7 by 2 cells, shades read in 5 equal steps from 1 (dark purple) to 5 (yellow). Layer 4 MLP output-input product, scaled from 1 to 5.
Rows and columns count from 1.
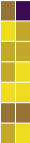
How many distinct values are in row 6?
1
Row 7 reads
4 5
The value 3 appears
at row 1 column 1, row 6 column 1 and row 6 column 2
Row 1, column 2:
1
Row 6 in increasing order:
3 3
